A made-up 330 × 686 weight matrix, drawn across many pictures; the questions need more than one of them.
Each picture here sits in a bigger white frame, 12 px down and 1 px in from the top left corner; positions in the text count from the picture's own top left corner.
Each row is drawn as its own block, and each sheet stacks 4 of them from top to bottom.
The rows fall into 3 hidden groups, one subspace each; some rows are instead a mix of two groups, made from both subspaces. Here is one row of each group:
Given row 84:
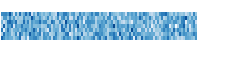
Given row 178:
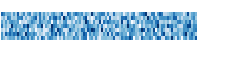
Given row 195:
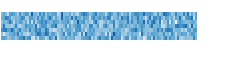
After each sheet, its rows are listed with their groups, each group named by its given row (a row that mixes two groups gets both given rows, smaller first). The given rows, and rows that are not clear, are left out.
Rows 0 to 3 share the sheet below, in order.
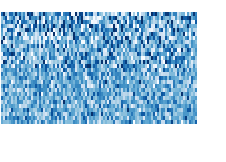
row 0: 84
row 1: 178 and 195
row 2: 178
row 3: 178
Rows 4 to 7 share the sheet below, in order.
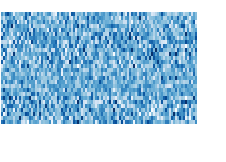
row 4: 84
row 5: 84
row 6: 195
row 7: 84
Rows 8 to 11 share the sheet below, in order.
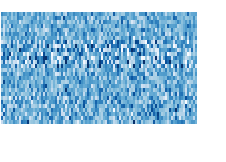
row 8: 178
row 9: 178
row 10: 178
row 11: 84
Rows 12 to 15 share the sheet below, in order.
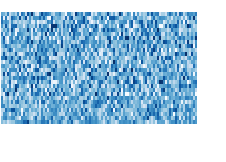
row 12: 84
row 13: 195
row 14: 84
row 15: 84 and 195
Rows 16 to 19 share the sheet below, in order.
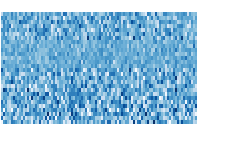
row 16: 178
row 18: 195
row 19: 84 and 178
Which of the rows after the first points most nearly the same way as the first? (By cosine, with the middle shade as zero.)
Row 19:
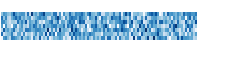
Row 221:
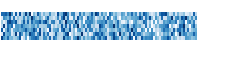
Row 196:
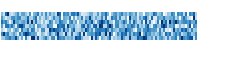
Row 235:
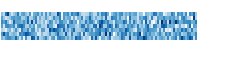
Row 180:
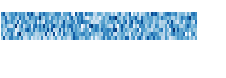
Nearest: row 180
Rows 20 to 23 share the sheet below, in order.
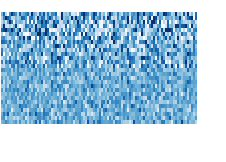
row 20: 195
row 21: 178
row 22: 178
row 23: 178
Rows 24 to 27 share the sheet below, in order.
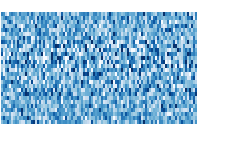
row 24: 195
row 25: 178
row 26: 84
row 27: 195
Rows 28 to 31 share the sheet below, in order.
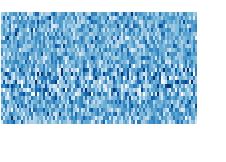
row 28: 84
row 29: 178
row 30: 195
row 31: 84
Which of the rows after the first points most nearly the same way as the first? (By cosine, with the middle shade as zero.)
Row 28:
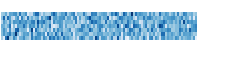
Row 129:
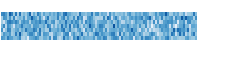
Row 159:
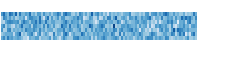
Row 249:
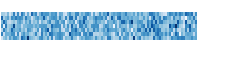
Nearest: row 129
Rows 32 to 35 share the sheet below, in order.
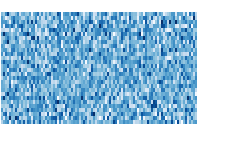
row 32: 195
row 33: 195
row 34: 84
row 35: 178 and 195
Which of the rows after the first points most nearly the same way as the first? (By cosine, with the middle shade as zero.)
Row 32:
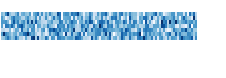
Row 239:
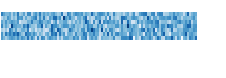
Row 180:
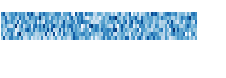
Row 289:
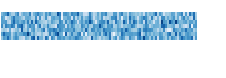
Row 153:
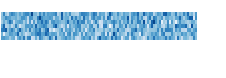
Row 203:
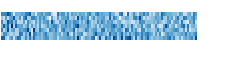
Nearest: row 289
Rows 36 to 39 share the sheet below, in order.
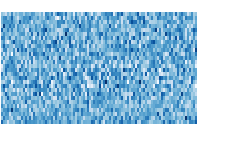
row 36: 178
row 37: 84
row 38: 178
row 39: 84
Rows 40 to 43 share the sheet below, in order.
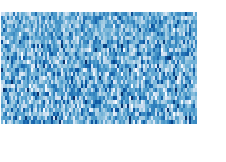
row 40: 84
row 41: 195
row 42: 195
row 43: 84 and 178
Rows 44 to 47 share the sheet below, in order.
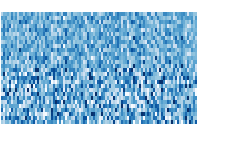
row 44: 178
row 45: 178
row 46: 84 and 195
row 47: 178
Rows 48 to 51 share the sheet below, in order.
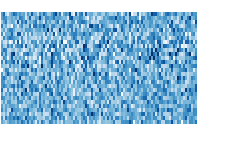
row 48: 84
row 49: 84 and 178
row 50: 84 and 195
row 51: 178
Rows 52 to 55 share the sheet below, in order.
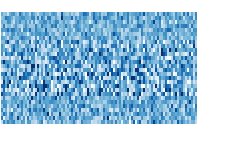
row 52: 195
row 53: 195
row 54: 178
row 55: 84 and 195
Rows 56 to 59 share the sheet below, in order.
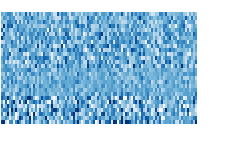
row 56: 84 and 178
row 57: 178
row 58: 84
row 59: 84
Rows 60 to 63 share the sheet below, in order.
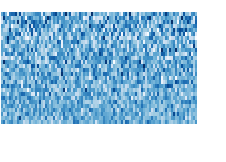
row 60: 84
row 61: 195
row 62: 195
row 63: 84
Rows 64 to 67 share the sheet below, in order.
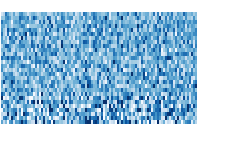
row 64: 195
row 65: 195
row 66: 178
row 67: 195
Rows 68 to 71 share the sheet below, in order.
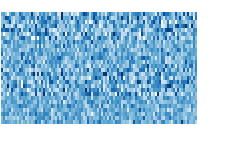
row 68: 195
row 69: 178 and 195
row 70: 195
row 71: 178
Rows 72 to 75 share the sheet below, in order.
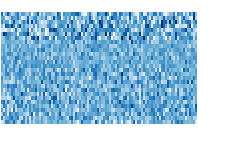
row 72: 195
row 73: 84
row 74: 178 and 195
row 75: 84
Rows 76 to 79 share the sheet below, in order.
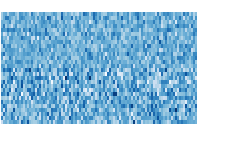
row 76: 195
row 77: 84 and 178
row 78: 84 and 195
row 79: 84
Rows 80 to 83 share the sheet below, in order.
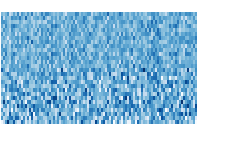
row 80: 84
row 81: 84
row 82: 178 and 195
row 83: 84
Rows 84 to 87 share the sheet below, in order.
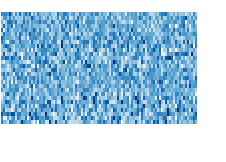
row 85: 195
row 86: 84
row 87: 195
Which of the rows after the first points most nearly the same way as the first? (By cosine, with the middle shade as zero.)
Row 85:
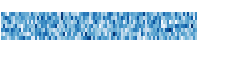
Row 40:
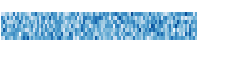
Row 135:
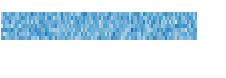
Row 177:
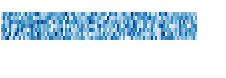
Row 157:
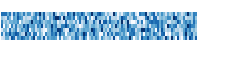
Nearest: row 135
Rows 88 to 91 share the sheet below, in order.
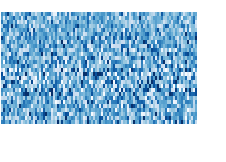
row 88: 84
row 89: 178 and 195
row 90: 84
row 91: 178
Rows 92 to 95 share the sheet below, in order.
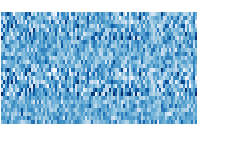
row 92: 84
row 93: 195
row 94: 84
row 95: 195
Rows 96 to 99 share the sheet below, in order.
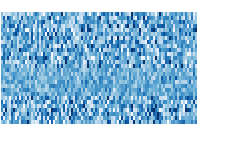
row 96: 84 and 178
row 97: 178
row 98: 195
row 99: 84
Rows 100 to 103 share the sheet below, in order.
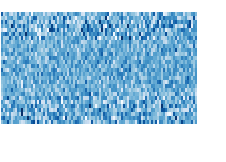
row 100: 178 and 195
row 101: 195
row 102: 84 and 195
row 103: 195
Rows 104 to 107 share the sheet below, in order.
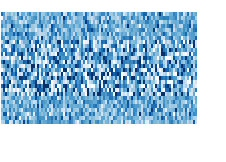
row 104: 178
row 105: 195
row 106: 178
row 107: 84 and 195
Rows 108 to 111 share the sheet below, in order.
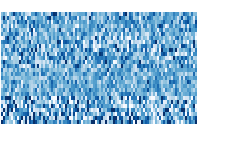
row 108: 84
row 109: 84 and 195
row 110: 84 and 195
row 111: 84
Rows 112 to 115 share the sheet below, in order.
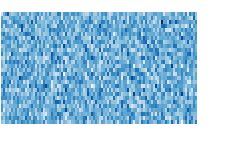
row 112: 195
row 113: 178
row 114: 178
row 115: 178
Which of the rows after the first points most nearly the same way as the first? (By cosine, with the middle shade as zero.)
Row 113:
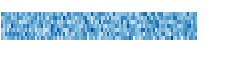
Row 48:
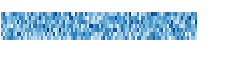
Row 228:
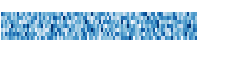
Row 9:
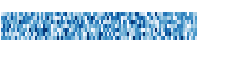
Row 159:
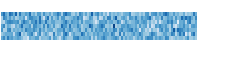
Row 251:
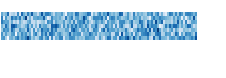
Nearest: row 228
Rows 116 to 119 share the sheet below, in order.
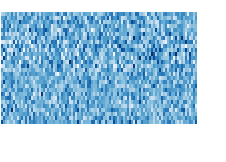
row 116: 178
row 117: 84
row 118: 178
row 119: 84
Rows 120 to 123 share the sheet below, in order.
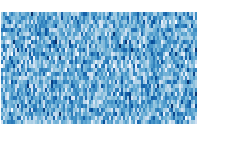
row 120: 195
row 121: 84
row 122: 84 and 178
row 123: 84
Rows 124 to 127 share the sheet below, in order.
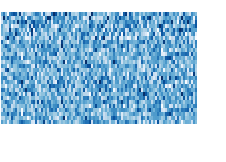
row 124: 84
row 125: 195
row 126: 195
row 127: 195
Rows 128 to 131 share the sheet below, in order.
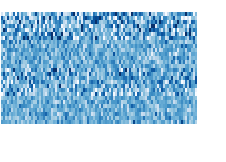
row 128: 84
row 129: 84
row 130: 84
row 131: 178
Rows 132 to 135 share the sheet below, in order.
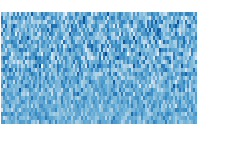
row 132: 84
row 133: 178
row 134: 84
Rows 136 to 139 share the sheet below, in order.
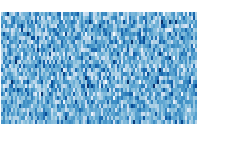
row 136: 195
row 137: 84 and 195
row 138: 178
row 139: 178
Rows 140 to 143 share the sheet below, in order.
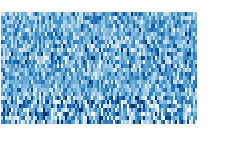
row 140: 84
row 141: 178
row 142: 84 and 178
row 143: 178
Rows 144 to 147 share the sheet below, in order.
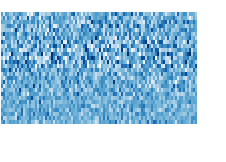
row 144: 84 and 195
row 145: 178
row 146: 84
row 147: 84 and 195
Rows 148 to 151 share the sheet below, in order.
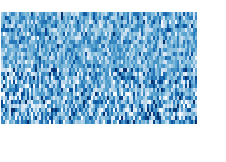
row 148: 195
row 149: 178 and 195
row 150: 84
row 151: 84
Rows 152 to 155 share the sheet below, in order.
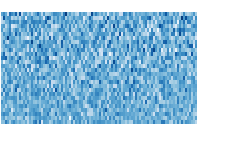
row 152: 84
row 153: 195
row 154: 84
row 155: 178
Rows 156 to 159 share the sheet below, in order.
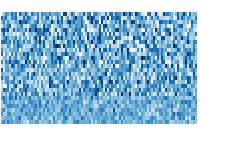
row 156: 178
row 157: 178
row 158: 195
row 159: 84
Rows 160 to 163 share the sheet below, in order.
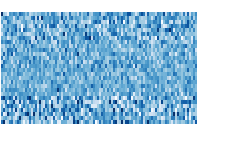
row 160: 195
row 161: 84
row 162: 178
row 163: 84
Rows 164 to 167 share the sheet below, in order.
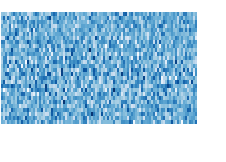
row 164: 84
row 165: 195
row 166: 195
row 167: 178
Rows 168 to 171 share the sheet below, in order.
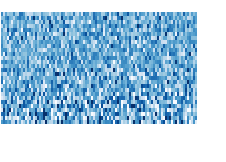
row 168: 195
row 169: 84 and 195
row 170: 178
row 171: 178
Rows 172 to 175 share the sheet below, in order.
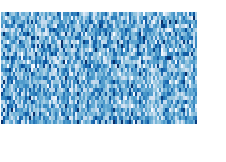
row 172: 195
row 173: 195
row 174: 84
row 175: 84
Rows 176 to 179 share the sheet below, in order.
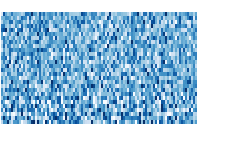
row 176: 195
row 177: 84 and 195
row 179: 195
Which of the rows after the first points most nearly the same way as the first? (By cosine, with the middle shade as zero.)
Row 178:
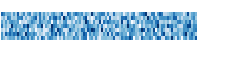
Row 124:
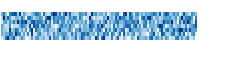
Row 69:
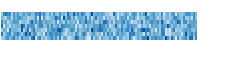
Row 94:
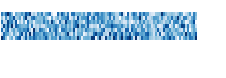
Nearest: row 69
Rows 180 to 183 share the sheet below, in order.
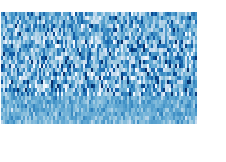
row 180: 84
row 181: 178
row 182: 178
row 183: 84
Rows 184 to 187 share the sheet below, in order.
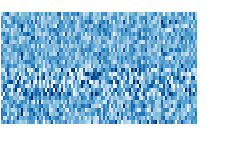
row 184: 195
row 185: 195
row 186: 84
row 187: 195
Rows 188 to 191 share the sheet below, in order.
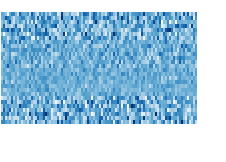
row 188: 195
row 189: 84
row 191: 178
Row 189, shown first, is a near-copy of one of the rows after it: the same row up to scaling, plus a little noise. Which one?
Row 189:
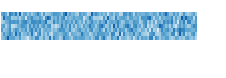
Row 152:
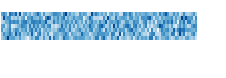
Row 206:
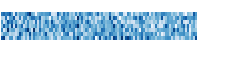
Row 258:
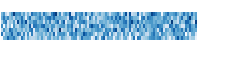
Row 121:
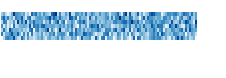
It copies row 152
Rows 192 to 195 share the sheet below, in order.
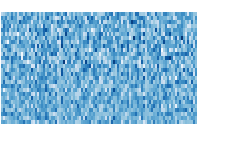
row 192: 178
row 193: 195
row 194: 195
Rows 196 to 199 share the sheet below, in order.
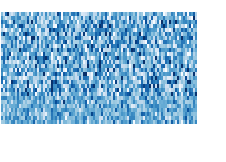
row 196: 195
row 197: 178
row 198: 84 and 178
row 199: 178
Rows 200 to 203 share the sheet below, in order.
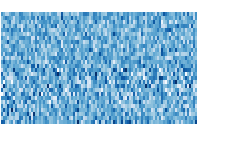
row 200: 195
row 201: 195
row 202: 84 and 178
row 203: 84
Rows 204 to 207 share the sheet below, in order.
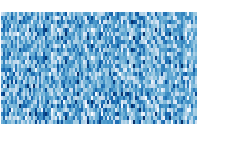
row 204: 178
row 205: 178
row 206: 84
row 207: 178
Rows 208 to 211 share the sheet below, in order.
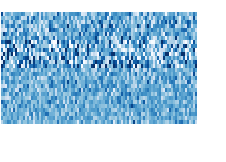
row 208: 195
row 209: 84
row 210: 84 and 195
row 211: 84 and 178
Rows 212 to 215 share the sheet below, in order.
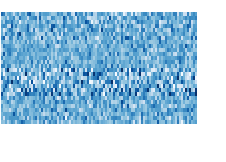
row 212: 84 and 178
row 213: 84 and 178
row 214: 84
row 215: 178 and 195
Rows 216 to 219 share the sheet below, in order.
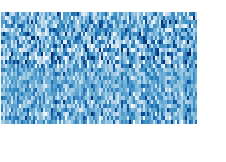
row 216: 195
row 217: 178
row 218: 178
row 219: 178
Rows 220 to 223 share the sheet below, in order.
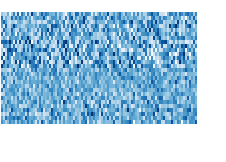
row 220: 84
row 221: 84
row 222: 84
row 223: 178
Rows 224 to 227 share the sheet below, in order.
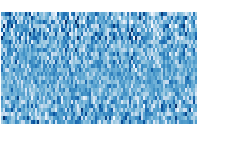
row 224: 84
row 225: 84
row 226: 84 and 195
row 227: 195
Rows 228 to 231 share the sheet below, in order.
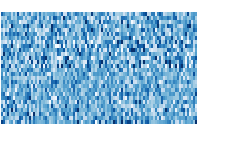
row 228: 178
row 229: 178
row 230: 84
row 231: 84
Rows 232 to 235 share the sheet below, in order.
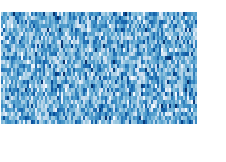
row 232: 84 and 178
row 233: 195
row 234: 178
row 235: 195
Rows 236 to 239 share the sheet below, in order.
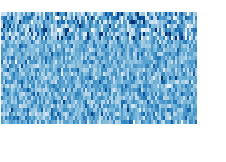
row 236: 178
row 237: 84 and 195
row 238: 195
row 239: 178
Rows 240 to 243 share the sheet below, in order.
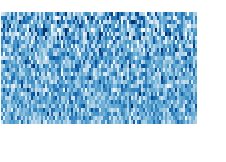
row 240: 178
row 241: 178 and 195
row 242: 195
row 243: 84
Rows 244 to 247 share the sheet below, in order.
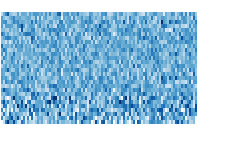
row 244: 195
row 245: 84
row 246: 195
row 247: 84
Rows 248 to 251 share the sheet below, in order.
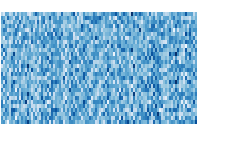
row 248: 84
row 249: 84
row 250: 84
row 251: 84
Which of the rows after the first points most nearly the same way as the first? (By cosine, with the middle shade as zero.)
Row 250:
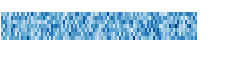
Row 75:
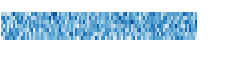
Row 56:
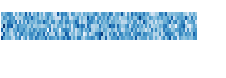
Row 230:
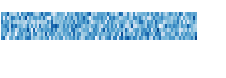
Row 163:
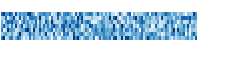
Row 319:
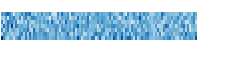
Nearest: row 230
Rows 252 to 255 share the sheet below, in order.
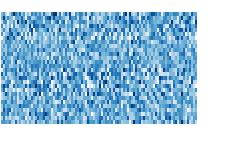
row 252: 84
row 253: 84
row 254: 178
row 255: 178
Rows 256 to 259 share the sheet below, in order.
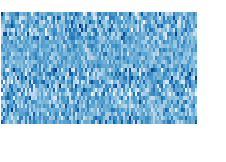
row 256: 195
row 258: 84
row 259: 84
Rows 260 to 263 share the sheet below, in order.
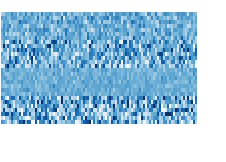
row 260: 178
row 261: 84
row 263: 195
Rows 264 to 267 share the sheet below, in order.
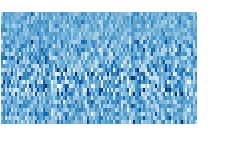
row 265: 195
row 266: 178
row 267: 178
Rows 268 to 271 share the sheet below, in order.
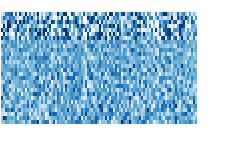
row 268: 84 and 178
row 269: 178
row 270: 178 and 195
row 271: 195
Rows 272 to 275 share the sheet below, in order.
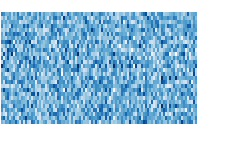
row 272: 178
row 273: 84
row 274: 195
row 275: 195
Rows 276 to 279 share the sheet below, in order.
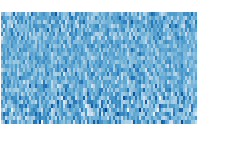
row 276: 84
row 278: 178
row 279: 178
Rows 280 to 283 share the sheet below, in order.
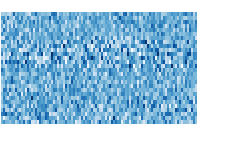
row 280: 84
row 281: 178
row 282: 195
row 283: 195
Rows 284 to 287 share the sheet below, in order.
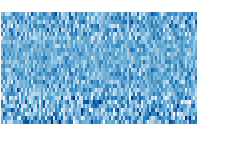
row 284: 84
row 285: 178
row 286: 84
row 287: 84
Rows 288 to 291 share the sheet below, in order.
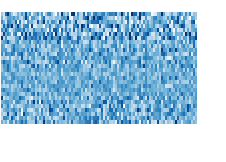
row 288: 84
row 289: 195
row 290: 195
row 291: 195
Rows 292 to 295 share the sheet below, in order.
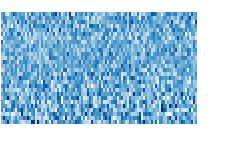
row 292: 84
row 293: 195
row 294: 178
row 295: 195
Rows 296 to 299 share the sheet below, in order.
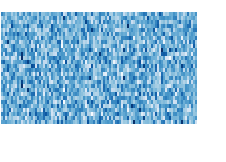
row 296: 178
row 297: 195
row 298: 195
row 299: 178
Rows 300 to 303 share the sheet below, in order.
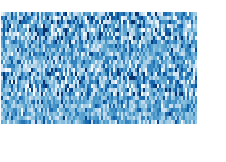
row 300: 178
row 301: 84
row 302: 84 and 178
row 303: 195
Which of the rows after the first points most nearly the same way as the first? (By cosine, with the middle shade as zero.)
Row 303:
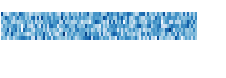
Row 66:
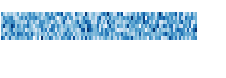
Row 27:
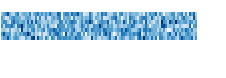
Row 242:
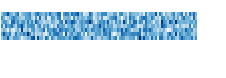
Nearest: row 66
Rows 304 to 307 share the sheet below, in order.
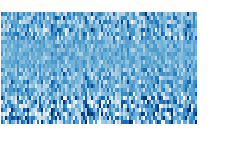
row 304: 178
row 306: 178
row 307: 178
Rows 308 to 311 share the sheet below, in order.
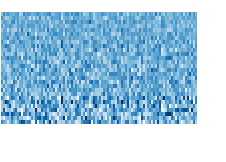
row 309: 195
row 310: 84
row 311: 195
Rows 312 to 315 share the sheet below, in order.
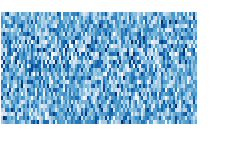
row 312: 195
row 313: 84
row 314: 195
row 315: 195
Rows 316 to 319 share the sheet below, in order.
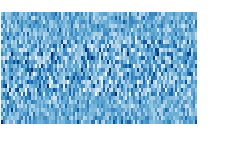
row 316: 84 and 195
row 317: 178
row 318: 195
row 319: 84
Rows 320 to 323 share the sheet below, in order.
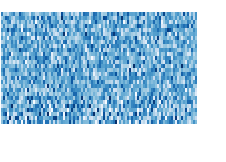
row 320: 195
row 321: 178
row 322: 84 and 195
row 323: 195
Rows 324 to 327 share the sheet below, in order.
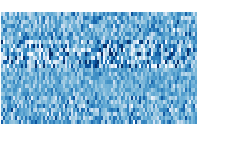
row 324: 84
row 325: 195
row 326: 84
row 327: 84
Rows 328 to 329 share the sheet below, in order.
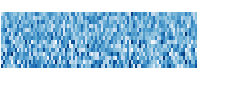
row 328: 84 and 195
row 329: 84
